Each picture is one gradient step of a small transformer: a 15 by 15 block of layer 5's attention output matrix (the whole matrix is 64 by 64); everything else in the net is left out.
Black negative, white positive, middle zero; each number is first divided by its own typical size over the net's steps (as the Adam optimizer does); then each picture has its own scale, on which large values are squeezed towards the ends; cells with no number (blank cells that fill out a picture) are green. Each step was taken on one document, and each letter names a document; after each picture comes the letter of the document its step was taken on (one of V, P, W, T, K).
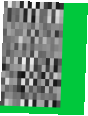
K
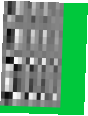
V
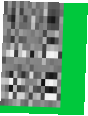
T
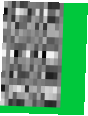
T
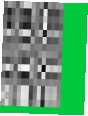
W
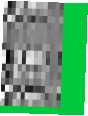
V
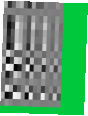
V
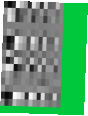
V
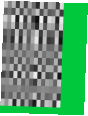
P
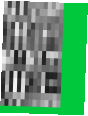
T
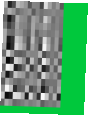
V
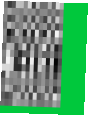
K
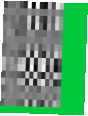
K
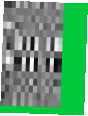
K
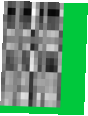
W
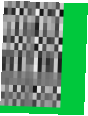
P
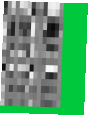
T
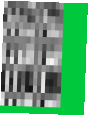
T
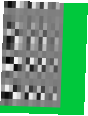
V
